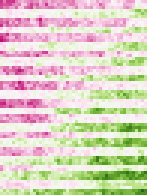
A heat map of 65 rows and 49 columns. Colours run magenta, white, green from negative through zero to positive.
Stripes: horizontal, repeating 12 times. Average level on the scale: 50%. Grain: streaks across. Ninth with the highest average: bottom right. Slope: up to the bottom right.
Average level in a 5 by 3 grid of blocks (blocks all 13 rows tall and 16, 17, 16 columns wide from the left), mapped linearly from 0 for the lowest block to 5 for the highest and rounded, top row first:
0 1 2 / 1 1 3 / 0 2 3 / 1 3 4 / 3 4 5
